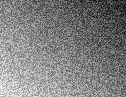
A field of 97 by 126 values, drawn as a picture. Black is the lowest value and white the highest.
Ninth with the lowest average: top right. Grain: fine. Mirror symmetry: none. Slope: up to the bottom left. Stripes: none. Ninth with the highest average: bottom left. Odd rows or columns: none.
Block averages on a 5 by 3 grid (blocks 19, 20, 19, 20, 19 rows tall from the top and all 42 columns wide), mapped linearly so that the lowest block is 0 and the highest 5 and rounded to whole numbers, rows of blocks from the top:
2 1 0 / 3 2 1 / 4 2 1 / 4 3 2 / 5 4 3
